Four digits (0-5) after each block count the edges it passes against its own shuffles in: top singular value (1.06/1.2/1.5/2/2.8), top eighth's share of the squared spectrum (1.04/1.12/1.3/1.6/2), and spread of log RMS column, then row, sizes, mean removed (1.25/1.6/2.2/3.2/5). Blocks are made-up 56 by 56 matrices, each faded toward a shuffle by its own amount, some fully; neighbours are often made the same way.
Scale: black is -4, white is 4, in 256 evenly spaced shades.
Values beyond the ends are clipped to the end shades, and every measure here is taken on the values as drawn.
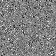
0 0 0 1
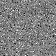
0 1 0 0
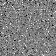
0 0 0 0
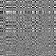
5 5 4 4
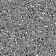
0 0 0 0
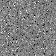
0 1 1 0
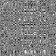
4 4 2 2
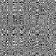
4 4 3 2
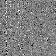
3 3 1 0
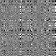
4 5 3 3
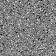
1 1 0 0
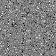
2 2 0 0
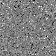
0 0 0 0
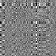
5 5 3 3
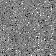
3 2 0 1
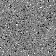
1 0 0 0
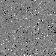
2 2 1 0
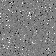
0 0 0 0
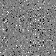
3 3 2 1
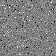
2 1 0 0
